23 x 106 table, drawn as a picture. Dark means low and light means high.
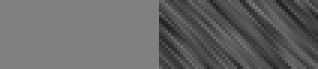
The table splits into one row of 2 panels. Panel 1,1: middling, flat. Panel 1,2: low, slanting down to the right.
